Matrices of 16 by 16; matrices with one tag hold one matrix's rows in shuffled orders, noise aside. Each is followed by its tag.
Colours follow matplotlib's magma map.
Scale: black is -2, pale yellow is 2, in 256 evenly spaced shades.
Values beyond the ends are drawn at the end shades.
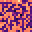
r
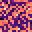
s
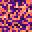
s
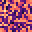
s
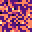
s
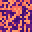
r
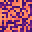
r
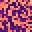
s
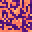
r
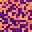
s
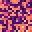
s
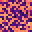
s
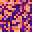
r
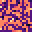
r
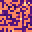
r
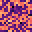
s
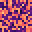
s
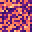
r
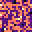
r
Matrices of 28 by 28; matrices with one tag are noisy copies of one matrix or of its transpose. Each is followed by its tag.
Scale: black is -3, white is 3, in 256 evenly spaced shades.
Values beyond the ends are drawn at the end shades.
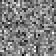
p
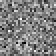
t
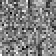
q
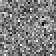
t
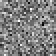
t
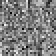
q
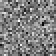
t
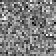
p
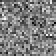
p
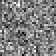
p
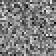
p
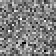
t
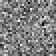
t
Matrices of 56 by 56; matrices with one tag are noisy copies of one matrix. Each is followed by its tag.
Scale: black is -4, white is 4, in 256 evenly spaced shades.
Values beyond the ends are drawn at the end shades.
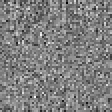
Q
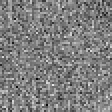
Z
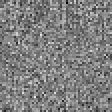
Q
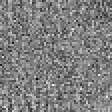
Z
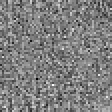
Z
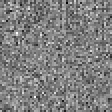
Q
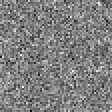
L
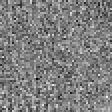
Z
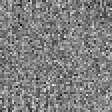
Z
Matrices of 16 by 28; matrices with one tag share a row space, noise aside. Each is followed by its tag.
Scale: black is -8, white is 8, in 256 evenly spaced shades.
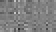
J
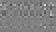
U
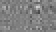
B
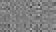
B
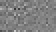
J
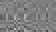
J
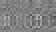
B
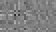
J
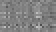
B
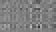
B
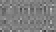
U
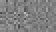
J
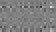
U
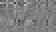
J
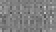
U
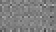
U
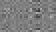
B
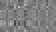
J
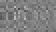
J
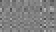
U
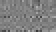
B
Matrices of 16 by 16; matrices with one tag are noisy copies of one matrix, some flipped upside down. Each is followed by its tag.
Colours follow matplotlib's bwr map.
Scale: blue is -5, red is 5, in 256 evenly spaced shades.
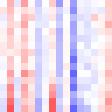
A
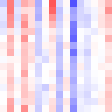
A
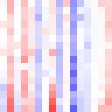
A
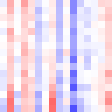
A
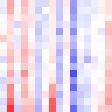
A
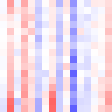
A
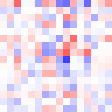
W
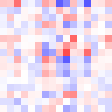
W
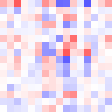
W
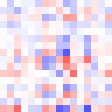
W
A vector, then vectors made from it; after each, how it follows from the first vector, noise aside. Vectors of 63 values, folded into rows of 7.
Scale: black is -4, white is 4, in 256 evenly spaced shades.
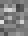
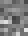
wrapped around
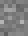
shrunk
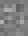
shrunk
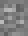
shrunk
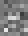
wrapped around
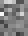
wrapped around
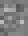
shrunk
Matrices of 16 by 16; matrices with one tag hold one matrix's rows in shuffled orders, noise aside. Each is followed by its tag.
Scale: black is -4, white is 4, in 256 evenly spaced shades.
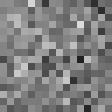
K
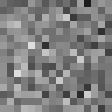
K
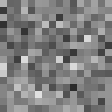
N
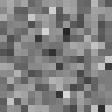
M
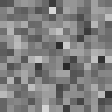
M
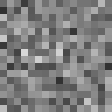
N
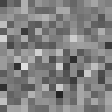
N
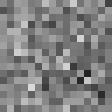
K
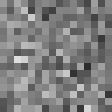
K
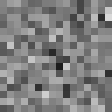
M
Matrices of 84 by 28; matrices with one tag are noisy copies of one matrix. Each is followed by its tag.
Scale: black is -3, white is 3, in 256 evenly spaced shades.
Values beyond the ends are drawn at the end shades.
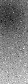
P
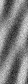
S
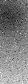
P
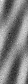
S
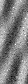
S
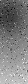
P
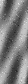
S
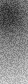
P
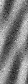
S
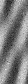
S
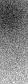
P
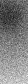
P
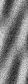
S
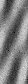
S
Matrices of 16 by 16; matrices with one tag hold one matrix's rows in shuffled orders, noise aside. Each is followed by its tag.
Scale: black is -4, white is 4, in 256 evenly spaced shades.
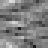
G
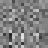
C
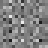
C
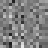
C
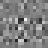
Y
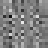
C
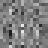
C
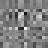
Y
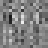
C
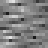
G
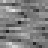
G
